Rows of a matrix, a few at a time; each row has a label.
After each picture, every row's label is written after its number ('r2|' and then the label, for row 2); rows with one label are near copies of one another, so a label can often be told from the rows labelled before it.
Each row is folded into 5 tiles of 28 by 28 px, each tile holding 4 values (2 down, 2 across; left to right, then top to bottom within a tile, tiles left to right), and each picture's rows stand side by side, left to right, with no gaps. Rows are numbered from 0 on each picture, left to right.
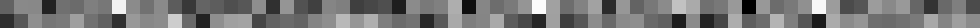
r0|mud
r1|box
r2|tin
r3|mud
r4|mud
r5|mud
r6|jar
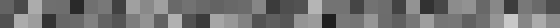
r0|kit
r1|box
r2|kit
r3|jar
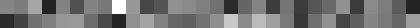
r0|mud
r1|jar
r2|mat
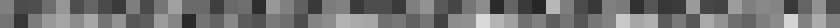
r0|tin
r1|kit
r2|tin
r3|tin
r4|tin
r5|jar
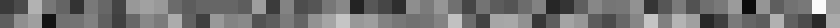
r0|kit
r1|box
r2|tin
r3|box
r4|jar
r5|mud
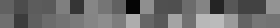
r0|mat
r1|tin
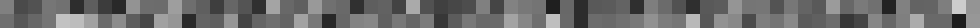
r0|tin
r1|kit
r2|kit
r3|mat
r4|mat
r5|kit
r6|mud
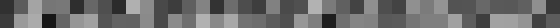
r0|kit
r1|tin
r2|kit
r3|box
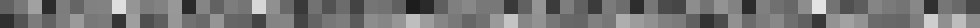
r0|mud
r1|mud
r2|mat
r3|jar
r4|tin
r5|mud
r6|jar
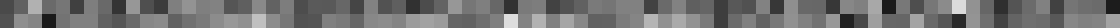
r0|kit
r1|jar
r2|mat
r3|jar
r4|jar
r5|mat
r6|mud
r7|mat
